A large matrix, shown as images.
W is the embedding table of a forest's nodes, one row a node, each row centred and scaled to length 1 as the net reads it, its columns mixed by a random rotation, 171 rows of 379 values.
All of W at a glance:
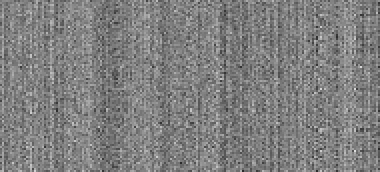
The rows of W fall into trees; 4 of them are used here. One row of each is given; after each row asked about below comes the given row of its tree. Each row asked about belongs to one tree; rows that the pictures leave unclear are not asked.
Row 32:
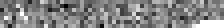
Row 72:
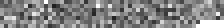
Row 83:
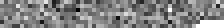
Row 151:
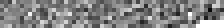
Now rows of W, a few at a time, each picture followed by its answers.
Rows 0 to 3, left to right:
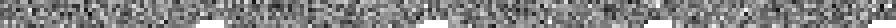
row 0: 32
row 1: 32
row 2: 72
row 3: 151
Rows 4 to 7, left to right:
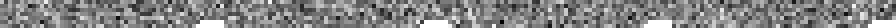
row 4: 83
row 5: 72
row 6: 32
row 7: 151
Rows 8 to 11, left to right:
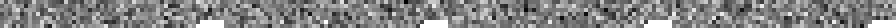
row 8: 151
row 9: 72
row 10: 72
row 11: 83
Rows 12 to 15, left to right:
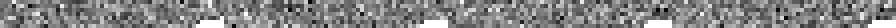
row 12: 72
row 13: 32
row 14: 151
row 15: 151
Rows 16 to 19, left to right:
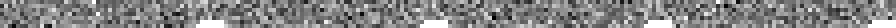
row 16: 151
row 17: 72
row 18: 72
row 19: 72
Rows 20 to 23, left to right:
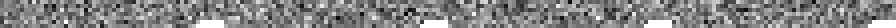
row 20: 32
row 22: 72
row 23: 83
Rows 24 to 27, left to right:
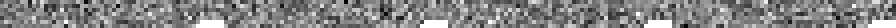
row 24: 32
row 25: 72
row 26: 151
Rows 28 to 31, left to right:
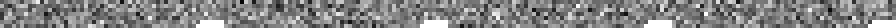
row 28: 72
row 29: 32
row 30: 151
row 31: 72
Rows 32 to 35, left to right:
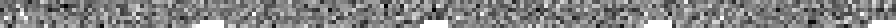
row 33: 151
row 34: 72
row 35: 151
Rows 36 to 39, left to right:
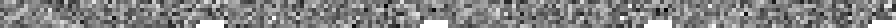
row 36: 151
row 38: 151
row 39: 151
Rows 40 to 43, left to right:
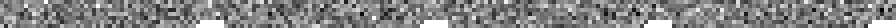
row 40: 72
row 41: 72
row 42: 72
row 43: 151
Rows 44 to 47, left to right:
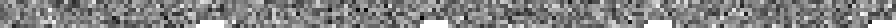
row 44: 151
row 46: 72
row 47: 151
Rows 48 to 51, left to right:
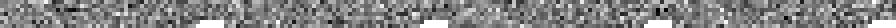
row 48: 83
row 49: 151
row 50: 151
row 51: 151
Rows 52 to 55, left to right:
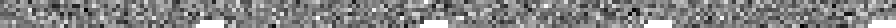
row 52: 32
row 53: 151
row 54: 72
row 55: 151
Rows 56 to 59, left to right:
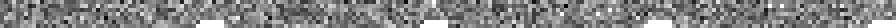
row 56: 72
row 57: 72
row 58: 32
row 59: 72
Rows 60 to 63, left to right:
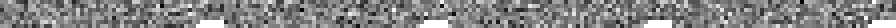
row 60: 151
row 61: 83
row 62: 83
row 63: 151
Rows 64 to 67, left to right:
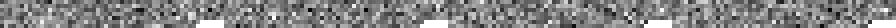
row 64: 151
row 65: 151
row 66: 72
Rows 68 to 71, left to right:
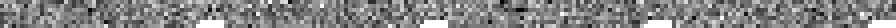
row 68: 151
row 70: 83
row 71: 151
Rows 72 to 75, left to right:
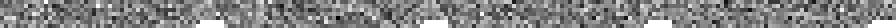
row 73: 72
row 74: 72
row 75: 83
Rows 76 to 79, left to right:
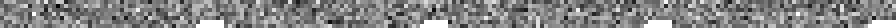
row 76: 72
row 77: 151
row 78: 83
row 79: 83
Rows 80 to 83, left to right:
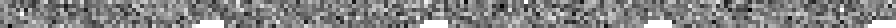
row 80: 32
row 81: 151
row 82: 32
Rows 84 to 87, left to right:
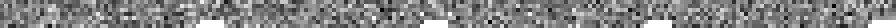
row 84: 151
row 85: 72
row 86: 83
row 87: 151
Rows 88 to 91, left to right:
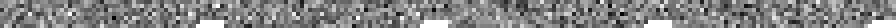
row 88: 151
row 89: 151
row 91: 32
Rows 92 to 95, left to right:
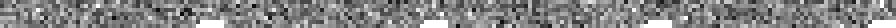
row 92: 72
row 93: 72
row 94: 32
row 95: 72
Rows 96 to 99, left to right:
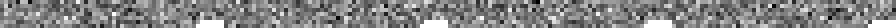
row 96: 32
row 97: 151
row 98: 32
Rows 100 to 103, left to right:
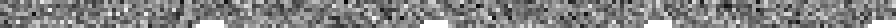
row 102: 72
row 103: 32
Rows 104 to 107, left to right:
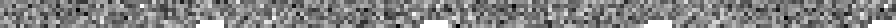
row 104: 72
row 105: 151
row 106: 32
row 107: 151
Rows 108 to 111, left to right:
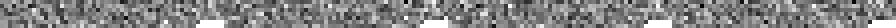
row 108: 72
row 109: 72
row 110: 72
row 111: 72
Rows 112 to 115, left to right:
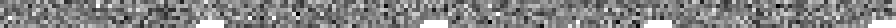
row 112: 72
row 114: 83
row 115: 32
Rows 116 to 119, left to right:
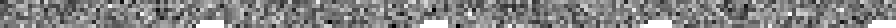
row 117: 151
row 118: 32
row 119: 83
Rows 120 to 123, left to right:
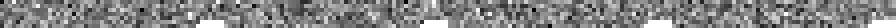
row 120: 151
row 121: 72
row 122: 32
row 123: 32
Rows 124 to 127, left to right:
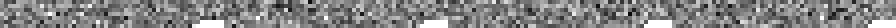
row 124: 83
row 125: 32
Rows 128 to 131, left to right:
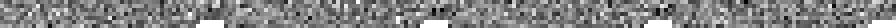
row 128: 151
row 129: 151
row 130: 151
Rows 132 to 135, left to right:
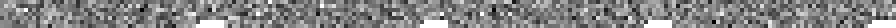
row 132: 151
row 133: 72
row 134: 72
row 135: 83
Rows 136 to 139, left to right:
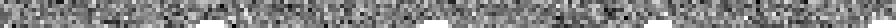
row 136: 151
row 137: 32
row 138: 72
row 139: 32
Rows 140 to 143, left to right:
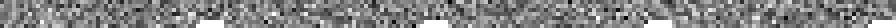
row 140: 151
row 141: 83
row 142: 72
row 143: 72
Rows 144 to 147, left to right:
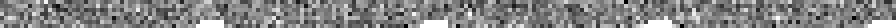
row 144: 72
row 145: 151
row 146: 32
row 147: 32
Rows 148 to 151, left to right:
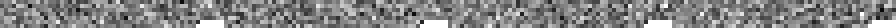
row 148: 72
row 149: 72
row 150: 151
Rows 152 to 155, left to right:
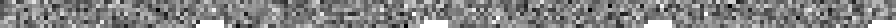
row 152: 72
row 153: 151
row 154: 151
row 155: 72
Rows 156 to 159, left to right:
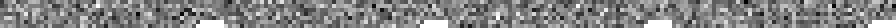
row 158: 151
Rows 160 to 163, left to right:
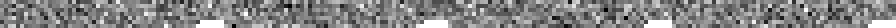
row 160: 72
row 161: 32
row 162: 72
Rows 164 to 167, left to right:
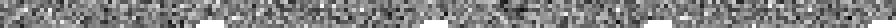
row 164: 151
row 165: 72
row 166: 83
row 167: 72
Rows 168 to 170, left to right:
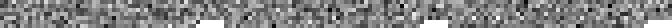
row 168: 72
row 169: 151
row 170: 151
